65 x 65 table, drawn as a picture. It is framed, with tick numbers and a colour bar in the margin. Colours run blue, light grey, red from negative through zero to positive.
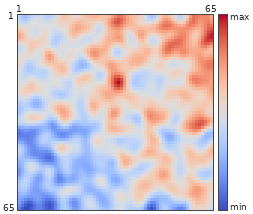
Grain: blotchy. Slope: up to the top right. Histogram: bell-shaped. Mirror symmetry: none. Ninth with the highest average: top right. Ninth with the lowest average: bottom left. Stripes: none.
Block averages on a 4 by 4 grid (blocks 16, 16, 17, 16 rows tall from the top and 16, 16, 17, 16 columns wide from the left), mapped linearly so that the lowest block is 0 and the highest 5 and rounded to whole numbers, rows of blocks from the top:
3 3 4 5
2 3 3 4
1 2 3 3
0 1 2 3
